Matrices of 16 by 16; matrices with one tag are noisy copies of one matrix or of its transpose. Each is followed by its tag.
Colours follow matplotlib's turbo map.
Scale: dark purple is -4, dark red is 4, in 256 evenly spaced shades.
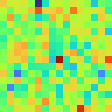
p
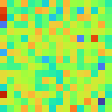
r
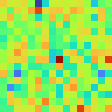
p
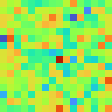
p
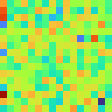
r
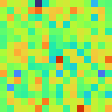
p
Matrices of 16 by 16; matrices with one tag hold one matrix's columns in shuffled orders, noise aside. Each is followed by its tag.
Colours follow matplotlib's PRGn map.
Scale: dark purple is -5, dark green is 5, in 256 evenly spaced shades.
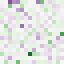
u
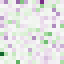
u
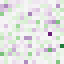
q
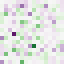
q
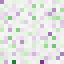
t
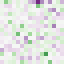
u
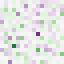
q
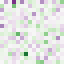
u
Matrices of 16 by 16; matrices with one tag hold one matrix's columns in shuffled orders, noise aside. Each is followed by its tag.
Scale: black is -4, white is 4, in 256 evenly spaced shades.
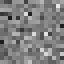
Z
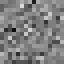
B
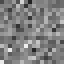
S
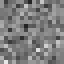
S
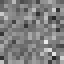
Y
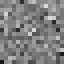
B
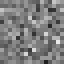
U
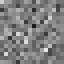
U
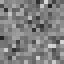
S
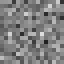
Z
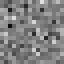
U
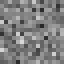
U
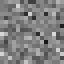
Z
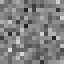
U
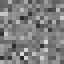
Y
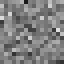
B
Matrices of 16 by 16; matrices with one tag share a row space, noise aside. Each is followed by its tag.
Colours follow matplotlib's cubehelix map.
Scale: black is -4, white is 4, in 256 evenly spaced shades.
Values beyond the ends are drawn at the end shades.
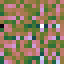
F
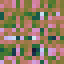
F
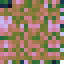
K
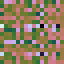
F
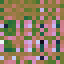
F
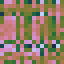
F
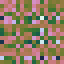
F
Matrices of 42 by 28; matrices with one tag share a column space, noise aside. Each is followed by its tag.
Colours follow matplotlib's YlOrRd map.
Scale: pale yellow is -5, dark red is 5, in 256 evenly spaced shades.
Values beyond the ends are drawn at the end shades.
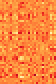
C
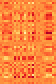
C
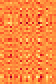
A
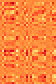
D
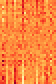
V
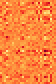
D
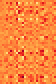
D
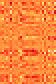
D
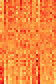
V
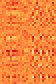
D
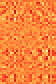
D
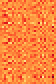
A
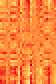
V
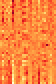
V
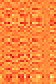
A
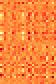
C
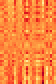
V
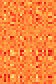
D
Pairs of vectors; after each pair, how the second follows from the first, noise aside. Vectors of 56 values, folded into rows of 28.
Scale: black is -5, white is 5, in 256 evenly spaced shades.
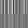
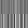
reversed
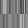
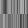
negated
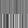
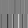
partly zeroed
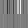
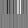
copied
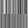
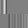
partly zeroed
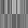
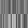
reversed
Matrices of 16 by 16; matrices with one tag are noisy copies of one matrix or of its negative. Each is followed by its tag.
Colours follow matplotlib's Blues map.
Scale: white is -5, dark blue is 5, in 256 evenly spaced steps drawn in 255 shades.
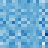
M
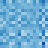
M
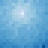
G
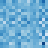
M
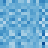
M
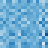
M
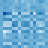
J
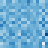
M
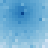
G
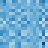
M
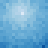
G
